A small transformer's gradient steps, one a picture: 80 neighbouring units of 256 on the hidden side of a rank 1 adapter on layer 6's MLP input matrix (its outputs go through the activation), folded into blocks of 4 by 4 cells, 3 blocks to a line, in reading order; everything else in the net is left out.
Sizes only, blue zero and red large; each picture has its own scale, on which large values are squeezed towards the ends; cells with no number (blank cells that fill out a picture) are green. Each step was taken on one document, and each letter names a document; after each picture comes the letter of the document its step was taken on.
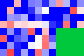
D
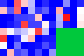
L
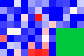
D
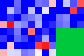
D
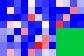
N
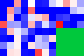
N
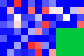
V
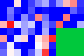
N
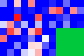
V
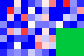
D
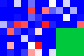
V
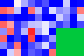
L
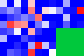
V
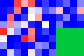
L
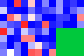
L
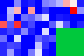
N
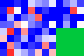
D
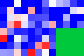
D
